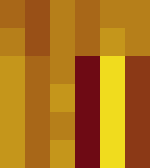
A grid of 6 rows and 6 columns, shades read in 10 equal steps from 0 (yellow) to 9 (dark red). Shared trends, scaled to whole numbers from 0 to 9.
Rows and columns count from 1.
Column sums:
21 32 22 46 7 36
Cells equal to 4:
8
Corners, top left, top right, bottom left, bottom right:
5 4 3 7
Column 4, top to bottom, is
5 5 9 9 9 9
